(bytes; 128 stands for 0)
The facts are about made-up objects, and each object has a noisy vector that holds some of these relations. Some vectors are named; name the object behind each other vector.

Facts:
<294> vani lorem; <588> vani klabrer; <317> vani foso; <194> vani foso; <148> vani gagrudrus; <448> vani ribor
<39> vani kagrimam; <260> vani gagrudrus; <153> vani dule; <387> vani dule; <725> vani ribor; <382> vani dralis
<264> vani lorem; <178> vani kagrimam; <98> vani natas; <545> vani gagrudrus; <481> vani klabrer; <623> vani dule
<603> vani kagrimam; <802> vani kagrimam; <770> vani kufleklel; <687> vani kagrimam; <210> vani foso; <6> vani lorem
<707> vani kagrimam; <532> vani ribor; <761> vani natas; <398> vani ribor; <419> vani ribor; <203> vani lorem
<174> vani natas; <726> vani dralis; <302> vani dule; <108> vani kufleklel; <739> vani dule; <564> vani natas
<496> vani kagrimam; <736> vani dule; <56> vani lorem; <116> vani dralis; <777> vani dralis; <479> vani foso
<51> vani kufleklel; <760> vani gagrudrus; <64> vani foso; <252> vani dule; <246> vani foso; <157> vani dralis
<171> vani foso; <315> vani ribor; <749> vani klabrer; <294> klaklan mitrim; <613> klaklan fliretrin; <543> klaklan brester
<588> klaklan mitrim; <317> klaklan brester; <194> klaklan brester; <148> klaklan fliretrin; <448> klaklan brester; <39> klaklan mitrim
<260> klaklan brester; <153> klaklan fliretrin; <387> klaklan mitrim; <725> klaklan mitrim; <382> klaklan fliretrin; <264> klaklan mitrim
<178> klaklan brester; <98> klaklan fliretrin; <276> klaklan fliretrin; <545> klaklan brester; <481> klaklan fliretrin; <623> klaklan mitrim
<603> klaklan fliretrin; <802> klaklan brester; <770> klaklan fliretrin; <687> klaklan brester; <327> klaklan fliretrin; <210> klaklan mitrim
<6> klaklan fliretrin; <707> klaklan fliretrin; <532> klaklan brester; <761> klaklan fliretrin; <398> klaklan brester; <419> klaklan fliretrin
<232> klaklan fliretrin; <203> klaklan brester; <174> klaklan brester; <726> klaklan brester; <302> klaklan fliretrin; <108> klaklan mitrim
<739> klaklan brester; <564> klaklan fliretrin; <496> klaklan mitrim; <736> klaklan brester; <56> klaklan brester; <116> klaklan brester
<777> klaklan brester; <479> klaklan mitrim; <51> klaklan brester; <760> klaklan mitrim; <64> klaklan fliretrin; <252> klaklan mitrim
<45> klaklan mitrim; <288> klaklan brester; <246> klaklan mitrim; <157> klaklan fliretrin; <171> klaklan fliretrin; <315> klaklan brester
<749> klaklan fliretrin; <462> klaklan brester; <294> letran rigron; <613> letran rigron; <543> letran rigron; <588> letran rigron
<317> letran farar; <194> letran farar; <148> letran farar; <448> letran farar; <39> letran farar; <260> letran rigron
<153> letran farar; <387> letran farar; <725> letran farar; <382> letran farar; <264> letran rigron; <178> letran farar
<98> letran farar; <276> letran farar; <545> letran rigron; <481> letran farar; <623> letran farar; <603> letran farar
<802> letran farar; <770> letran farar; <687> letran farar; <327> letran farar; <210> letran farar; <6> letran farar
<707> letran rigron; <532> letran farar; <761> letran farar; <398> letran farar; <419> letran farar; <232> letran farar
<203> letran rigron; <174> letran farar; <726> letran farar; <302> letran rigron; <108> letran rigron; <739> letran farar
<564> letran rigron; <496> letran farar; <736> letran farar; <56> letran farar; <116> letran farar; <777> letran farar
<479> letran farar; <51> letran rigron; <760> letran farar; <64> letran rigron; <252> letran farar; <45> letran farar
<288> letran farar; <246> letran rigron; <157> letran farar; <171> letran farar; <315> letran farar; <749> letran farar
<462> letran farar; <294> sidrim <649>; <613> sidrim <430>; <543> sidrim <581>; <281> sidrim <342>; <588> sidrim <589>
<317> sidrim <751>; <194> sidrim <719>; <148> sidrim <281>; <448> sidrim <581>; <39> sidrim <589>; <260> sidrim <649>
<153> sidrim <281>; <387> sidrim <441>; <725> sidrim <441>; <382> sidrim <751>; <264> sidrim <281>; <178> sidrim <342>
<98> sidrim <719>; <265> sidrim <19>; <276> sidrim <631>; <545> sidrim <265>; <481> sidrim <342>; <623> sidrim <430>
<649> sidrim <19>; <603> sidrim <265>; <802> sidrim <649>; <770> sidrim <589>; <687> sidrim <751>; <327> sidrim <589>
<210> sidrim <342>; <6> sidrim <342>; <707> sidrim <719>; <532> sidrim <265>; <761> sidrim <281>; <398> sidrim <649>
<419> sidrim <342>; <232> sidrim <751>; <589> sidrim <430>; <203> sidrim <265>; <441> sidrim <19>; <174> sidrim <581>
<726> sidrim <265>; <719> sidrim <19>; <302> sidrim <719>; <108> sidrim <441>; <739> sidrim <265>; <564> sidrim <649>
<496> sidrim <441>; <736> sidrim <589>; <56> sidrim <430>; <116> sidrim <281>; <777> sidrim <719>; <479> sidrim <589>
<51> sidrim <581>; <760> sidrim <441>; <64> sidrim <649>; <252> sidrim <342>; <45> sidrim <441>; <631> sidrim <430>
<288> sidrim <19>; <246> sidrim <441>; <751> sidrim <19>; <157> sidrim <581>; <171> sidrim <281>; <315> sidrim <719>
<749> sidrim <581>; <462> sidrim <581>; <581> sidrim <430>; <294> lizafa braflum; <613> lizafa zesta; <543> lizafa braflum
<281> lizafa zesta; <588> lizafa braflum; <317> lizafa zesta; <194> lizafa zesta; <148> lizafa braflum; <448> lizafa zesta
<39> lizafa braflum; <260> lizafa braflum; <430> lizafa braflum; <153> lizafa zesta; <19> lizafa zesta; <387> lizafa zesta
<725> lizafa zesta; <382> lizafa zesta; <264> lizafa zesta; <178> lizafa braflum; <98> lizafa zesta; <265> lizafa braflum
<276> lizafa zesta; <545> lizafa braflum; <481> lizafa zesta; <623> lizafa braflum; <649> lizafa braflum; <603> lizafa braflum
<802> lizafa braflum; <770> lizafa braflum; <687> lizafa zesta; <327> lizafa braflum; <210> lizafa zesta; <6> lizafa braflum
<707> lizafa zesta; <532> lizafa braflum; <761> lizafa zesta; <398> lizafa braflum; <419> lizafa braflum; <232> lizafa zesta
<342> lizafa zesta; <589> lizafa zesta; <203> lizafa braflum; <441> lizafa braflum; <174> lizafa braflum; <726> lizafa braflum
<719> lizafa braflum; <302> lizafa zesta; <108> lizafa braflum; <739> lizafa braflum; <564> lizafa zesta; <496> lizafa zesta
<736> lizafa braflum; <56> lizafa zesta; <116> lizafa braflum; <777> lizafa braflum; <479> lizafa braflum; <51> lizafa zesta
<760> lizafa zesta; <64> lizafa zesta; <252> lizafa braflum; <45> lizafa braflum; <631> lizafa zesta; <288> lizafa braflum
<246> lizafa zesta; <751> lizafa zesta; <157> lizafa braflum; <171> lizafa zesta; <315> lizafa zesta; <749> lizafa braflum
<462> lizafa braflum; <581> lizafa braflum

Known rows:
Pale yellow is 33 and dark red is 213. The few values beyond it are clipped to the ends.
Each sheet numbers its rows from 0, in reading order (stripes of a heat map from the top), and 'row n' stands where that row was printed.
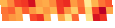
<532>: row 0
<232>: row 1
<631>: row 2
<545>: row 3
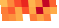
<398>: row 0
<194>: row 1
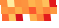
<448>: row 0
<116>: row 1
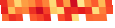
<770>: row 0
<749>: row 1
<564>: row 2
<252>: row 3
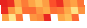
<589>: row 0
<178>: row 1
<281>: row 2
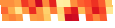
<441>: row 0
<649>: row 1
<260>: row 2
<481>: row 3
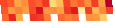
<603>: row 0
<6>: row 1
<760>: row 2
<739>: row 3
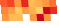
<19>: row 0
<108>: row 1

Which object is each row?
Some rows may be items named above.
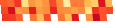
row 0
<6>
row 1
<462>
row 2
<448>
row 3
<294>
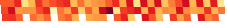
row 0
<6>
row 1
<760>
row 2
<382>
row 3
<543>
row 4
<564>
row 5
<98>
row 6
<210>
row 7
<761>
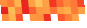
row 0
<736>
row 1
<178>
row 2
<496>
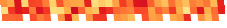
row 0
<264>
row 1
<481>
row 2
<707>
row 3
<613>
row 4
<802>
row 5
<276>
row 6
<581>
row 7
<736>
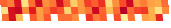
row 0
<64>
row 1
<39>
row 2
<153>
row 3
<171>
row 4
<56>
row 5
<581>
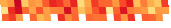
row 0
<246>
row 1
<315>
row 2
<171>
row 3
<760>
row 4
<479>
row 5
<387>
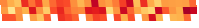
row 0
<387>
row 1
<430>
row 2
<419>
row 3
<148>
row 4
<210>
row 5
<302>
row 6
<51>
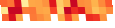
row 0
<64>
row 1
<288>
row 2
<203>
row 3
<45>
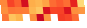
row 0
<687>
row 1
<108>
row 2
<6>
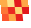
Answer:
<174>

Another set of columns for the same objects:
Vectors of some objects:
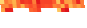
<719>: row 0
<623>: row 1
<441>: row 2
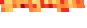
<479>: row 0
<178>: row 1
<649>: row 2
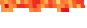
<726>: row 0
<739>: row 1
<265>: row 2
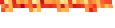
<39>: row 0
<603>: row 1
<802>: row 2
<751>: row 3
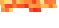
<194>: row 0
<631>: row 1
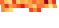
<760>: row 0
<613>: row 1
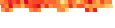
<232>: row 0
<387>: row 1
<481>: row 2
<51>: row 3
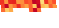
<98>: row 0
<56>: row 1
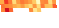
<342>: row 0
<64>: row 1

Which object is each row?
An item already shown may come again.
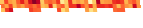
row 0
<441>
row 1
<448>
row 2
<39>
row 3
<603>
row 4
<462>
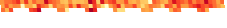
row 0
<302>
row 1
<543>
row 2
<210>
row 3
<264>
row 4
<382>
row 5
<246>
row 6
<45>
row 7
<153>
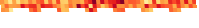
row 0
<317>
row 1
<116>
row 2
<479>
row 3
<6>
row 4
<419>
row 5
<687>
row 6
<276>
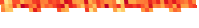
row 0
<749>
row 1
<288>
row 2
<761>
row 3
<157>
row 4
<603>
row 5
<232>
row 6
<45>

